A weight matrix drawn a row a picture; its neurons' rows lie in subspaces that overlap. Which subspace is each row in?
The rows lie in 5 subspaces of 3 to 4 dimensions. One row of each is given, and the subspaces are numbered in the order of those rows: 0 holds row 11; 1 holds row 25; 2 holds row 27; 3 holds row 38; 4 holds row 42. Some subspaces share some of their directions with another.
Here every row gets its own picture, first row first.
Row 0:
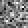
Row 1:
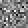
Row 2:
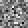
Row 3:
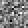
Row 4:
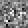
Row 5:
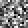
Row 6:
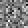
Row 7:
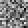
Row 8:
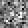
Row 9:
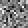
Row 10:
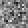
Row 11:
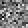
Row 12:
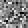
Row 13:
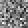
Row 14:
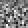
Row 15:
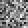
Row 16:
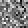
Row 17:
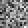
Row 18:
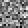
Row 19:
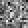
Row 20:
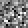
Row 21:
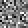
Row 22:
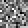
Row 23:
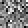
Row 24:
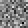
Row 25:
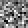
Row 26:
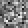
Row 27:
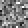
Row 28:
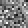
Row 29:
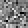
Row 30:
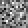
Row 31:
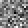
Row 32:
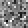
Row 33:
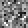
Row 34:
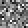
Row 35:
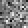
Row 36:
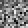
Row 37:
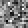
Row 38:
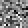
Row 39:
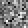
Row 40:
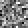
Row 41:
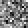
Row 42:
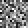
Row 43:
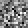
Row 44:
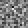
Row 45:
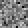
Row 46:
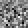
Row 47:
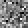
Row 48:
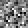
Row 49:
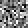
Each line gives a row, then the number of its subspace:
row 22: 4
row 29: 4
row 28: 1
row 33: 2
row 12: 4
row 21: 4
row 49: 3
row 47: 4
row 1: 3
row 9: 3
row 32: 2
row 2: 1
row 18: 3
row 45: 2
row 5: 3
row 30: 0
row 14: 1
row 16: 3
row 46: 1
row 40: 2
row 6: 0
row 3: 0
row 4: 0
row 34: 0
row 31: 3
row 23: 0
